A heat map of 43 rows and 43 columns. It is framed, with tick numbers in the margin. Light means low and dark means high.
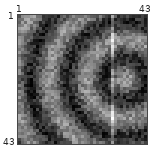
Slope: none. Odd lines: column 32. Rings: centred on the middle right. Ninth with the highest average: middle right.
